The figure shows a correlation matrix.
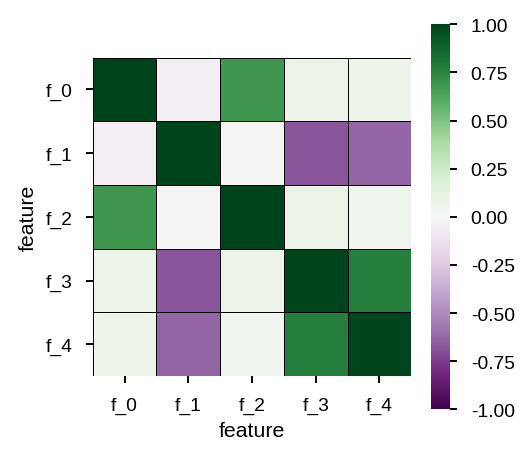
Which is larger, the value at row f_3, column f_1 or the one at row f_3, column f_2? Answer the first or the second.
the second
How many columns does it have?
5
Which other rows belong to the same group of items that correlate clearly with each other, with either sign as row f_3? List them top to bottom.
f_1, f_4
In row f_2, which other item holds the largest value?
f_0
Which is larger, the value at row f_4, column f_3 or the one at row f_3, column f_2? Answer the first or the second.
the first
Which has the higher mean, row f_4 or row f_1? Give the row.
f_4
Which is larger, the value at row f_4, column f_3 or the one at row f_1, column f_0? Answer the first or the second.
the first
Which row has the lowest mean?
f_1
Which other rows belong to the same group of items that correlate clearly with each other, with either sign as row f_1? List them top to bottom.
f_3, f_4
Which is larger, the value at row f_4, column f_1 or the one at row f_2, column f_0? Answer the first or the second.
the second
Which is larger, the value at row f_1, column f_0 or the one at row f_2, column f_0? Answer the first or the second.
the second
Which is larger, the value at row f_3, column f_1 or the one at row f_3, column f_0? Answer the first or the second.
the second
